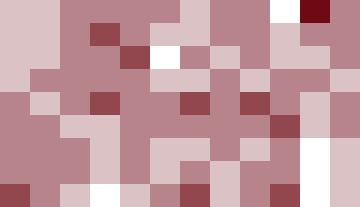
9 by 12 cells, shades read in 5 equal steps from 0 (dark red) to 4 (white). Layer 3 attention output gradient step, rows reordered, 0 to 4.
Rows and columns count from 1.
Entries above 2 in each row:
4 5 6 5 2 3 6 5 6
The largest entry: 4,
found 6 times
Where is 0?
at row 1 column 11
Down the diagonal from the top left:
3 3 2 2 2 2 3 3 2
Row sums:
27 28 30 29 23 26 31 30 29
